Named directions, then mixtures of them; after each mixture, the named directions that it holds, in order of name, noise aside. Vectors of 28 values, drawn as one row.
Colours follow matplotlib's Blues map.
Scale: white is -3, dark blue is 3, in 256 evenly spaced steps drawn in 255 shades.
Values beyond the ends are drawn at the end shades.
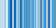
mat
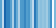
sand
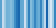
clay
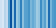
mat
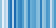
clay, mat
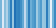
clay, mat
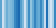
clay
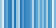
mat, sand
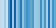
mat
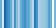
sand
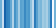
sand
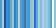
sand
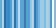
sand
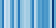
sand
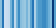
sand
